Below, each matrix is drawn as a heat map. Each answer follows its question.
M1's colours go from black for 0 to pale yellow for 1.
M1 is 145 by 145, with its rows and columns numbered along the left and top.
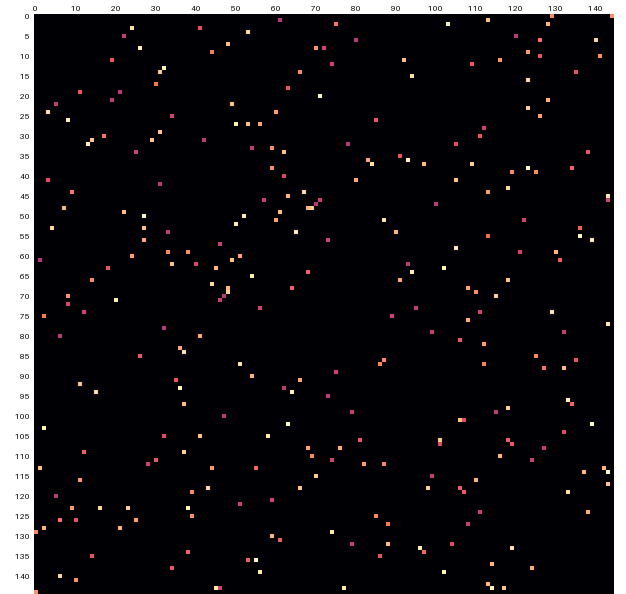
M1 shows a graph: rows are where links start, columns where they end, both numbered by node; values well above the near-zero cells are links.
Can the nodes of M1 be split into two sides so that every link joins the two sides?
yes
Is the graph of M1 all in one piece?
yes
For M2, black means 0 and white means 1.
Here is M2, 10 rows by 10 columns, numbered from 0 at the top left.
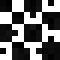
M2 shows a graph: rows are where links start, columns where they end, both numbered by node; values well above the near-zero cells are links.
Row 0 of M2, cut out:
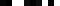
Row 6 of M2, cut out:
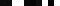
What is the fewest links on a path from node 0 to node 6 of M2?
2
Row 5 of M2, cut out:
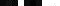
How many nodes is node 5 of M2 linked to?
4
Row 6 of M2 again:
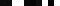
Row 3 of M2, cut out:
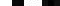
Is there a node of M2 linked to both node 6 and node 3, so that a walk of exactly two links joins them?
no
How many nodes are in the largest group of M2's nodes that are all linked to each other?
2
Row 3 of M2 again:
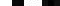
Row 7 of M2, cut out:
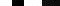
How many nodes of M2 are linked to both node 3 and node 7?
5
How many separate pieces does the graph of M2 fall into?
1
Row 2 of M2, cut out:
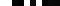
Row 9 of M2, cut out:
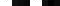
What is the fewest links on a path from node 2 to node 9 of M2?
2
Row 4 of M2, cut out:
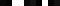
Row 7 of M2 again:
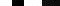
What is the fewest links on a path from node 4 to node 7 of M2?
1
